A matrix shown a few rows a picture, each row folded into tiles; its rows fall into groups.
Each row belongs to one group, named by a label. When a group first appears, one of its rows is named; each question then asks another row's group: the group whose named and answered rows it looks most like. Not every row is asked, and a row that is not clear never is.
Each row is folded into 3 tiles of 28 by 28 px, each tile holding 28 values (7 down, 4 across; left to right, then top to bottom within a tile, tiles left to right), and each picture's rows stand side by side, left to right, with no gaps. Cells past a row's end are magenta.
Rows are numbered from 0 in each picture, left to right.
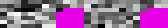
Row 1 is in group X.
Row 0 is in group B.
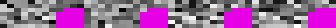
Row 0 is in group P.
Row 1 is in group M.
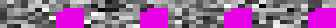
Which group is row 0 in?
X
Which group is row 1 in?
B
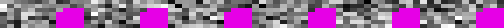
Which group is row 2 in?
P
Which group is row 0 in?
M
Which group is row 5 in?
B
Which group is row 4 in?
B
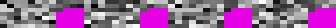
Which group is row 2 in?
X
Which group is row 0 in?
P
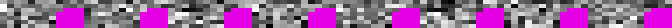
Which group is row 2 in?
B
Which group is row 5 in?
B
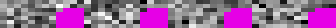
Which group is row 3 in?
P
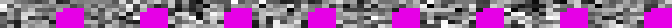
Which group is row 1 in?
P
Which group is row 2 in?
B
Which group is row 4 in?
B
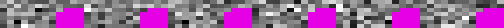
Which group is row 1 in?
X
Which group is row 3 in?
M
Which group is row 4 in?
P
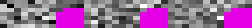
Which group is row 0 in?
P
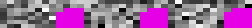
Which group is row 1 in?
M
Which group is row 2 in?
M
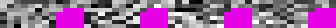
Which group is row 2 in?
B
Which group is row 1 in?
X
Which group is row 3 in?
B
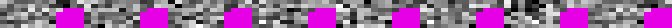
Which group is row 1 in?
X
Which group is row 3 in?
X
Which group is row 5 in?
P
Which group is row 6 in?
B
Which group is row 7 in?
M
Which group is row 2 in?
X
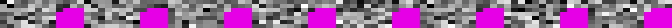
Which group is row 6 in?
B
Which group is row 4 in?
B
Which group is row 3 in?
X
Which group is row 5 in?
X
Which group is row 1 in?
P
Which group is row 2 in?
M
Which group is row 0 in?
X
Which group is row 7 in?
M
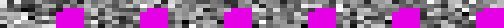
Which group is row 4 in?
P
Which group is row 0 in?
B
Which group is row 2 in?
M
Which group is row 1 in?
P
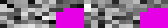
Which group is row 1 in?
P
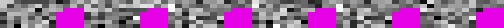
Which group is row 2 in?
P
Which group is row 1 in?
X
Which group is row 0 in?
M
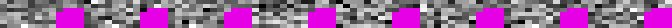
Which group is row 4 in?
P
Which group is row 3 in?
B
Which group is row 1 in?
X
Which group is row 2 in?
M
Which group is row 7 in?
X
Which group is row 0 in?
B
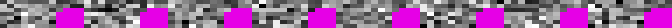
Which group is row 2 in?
M
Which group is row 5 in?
P
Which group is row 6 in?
B
